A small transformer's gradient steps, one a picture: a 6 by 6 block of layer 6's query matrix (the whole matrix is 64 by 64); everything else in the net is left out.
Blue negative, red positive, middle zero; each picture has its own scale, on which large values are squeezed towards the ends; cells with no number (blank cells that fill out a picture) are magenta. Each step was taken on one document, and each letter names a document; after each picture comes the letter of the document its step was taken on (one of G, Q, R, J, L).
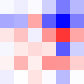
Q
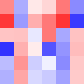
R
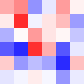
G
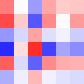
G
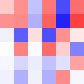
R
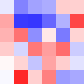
G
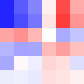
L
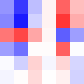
L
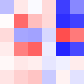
Q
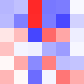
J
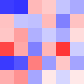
G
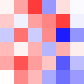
J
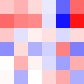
R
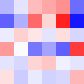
R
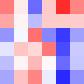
Q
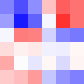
L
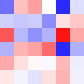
Q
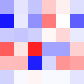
G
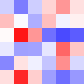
L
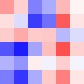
L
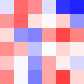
Q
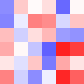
Q
